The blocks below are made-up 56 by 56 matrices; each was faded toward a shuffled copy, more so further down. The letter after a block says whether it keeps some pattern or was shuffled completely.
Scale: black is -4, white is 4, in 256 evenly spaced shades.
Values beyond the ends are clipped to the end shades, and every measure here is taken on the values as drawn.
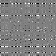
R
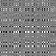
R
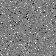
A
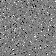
A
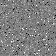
A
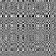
R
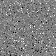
A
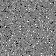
A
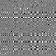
R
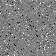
A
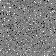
A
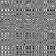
R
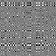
R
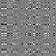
R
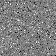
A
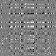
R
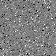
A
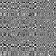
R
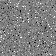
A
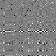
R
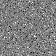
A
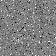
A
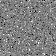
A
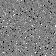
A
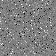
A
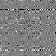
R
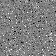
A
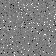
A
